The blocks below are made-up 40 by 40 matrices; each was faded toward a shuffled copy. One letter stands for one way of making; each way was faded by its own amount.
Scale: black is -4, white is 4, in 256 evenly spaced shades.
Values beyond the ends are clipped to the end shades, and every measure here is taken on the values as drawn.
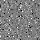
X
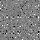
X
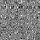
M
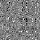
M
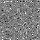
X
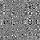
M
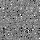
X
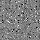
X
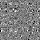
M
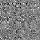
M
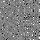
X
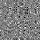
M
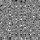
M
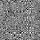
M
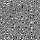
M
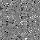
X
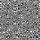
M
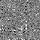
M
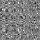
M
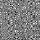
M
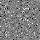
X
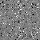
X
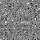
X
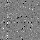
X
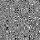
M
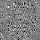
X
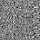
M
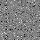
X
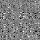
M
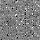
X
